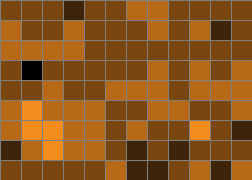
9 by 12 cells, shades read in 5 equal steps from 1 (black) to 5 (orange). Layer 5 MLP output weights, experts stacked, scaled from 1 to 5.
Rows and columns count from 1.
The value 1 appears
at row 4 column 2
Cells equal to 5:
5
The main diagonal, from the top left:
3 3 4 3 3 3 4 3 3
